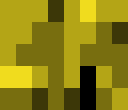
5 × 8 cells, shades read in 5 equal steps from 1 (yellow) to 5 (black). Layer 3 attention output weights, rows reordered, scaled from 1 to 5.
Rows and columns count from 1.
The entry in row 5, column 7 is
3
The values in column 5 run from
2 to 4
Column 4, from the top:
4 3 3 3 3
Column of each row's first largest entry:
4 8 2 6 6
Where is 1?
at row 1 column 6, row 4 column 1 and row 4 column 2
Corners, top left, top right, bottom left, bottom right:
2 2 3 2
